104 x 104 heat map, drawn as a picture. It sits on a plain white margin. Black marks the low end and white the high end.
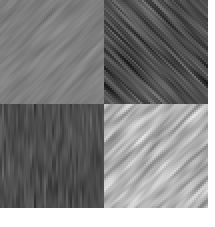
The table splits into 2 rows of 2 panels. Panel 1,1: middling, slanting up to the right, faint in contrast. Panel 1,2: low, slanting down to the right. Panel 2,1: low, streaked downward, faint in contrast. Panel 2,2: high, slanting up to the right.
